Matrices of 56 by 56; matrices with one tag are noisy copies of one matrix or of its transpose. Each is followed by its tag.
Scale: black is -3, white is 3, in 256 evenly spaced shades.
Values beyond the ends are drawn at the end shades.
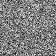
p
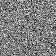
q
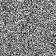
q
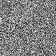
q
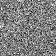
q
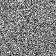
q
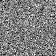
p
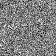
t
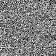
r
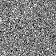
q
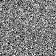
p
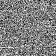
r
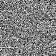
r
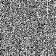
r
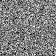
p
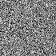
q
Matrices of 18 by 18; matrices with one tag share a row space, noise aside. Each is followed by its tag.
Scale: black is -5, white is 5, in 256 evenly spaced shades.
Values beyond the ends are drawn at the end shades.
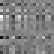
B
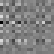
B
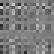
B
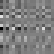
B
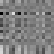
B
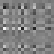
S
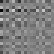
B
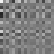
B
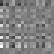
B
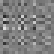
S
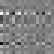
B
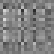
S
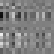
B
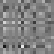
S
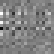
B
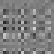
S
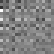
B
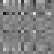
S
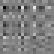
S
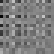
B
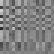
B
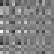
B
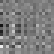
B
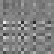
S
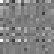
B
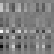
B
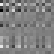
B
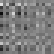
B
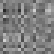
S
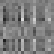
S
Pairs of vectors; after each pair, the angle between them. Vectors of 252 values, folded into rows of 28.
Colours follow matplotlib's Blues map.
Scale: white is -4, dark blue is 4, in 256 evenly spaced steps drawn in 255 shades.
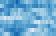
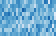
orthogonal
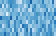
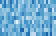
orthogonal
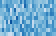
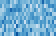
orthogonal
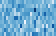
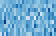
partly aligned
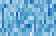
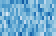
orthogonal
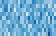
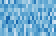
partly aligned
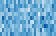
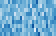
orthogonal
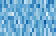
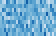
partly opposed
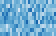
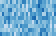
partly aligned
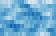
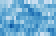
nearly parallel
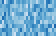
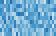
partly aligned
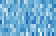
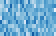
partly aligned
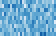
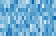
orthogonal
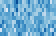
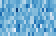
partly aligned
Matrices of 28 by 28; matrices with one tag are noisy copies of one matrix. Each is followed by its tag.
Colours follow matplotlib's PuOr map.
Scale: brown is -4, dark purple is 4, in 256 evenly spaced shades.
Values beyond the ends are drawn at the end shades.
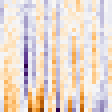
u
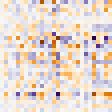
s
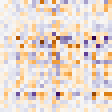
s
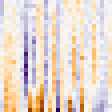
u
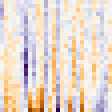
u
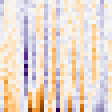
u
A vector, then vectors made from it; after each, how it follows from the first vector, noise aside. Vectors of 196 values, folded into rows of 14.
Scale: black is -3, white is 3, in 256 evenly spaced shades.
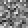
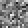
reversed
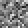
reversed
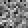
negated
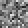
reversed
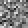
copied
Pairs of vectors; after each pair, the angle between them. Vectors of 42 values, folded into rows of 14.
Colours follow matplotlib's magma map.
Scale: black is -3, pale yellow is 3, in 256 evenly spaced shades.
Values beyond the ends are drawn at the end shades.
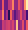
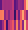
partly aligned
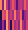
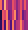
nearly parallel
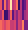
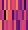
partly aligned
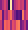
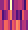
nearly parallel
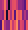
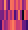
partly aligned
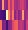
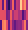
partly opposed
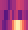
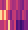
partly opposed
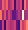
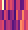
partly aligned
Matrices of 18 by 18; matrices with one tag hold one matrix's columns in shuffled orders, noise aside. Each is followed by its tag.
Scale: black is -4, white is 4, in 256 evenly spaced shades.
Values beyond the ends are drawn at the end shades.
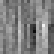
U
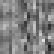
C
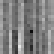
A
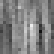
U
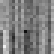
A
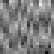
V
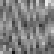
V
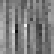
U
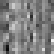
C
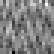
V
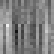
U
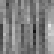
U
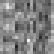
C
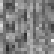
C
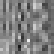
C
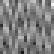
V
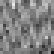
V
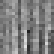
A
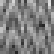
V
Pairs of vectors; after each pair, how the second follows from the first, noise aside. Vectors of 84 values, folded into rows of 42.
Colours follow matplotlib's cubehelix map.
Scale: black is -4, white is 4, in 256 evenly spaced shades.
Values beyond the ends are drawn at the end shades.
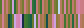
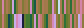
copied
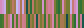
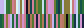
scaled up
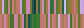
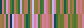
shuffled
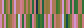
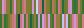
sign-scrambled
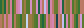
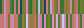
sign-scrambled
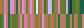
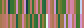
shuffled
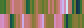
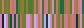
shuffled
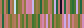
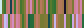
shuffled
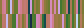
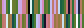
scaled up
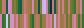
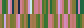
shuffled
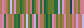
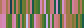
sign-scrambled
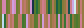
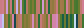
shuffled
